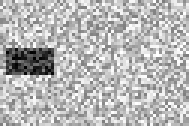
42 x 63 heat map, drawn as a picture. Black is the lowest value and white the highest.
Odd patch: lower, in the middle left. Average level on the scale: 70%. Stripes: none. Ninth with the lowest average: middle left.
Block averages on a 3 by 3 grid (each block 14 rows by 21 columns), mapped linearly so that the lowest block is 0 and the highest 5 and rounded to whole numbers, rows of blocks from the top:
5 5 5 | 0 5 5 | 5 5 5
